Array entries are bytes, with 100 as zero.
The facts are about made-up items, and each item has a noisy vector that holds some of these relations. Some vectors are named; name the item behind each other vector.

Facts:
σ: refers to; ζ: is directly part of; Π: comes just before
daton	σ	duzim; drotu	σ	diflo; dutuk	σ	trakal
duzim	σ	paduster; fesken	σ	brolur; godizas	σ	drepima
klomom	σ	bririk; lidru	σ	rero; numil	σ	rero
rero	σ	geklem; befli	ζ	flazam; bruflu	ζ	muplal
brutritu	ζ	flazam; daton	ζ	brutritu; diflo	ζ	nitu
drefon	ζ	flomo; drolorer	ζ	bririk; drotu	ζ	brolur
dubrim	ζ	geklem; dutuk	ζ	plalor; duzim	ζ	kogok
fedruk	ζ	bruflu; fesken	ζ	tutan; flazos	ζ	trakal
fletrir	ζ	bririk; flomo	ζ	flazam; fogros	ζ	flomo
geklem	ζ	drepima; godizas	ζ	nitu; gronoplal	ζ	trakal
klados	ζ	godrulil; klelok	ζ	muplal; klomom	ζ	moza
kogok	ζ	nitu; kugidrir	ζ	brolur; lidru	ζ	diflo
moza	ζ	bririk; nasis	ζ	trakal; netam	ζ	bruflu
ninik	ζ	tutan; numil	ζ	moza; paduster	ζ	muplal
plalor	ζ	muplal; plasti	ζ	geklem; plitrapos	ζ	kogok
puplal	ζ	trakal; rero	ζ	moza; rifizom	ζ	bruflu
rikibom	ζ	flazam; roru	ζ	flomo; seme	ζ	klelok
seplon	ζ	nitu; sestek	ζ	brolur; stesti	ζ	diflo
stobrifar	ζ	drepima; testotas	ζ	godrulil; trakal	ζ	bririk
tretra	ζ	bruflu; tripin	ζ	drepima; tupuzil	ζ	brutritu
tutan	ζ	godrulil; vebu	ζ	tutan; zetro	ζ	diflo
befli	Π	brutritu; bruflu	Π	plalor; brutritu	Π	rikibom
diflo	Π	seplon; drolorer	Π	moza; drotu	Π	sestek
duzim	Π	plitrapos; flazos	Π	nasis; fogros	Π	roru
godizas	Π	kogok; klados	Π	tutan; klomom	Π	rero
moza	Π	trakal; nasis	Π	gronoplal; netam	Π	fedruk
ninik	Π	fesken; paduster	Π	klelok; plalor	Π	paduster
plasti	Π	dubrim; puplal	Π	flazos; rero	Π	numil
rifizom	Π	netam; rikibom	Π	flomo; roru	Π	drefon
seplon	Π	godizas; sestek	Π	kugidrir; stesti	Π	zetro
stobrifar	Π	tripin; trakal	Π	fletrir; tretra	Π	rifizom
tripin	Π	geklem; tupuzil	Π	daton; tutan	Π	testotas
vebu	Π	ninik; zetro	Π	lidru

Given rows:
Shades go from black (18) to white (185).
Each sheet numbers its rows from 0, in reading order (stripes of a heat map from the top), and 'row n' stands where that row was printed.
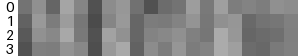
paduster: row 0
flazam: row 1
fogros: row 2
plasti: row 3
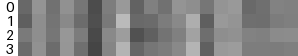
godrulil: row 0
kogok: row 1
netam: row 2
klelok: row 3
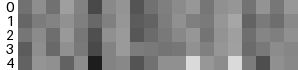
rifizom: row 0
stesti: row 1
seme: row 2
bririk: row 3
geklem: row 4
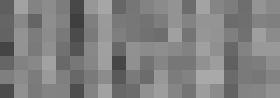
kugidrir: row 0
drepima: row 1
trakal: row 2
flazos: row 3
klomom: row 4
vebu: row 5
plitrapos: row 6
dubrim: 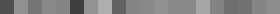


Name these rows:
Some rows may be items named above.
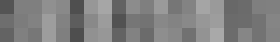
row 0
plasti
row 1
stobrifar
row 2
bruflu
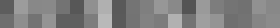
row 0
godizas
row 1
fletrir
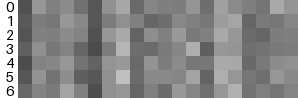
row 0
nasis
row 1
diflo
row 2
plasti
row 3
kogok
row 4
puplal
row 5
gronoplal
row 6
bruflu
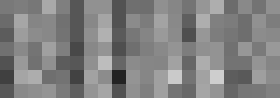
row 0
tretra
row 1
fesken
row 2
godizas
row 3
rifizom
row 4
gronoplal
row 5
numil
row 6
drotu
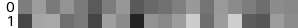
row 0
testotas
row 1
numil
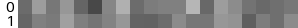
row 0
flomo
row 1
duzim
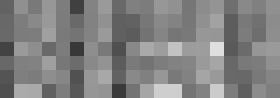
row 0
plalor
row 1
stesti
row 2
duzim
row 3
rero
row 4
drolorer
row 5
plasti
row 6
lidru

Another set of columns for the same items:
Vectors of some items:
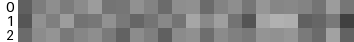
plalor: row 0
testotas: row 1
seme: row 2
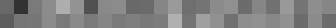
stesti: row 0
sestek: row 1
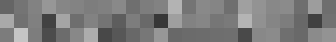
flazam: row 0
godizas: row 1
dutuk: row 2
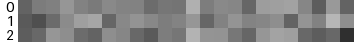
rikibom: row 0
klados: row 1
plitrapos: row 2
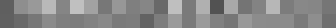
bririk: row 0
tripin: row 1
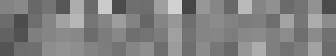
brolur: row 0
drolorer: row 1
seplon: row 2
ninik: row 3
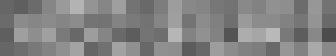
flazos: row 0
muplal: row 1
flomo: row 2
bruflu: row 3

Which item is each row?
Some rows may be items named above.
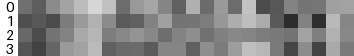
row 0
klomom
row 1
drotu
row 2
drolorer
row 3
diflo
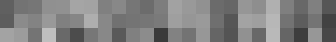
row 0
nasis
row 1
fletrir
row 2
daton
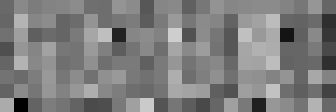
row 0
rifizom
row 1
fedruk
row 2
fesken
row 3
testotas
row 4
fedruk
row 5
brutritu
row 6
gronoplal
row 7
duzim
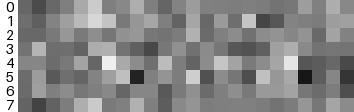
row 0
puplal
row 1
klomom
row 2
brutritu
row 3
trakal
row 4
numil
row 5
fesken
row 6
netam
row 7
puplal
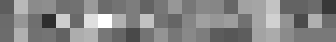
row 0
fedruk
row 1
rero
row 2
trakal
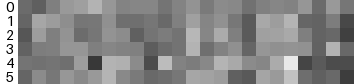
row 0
moza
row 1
klelok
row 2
kugidrir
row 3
roru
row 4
lidru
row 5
gronoplal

